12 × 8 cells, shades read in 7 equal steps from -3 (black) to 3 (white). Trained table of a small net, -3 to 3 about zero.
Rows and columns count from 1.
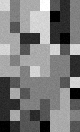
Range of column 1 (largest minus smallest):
5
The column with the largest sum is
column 5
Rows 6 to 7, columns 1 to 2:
1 0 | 1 1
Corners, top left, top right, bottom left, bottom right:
2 0 -3 -1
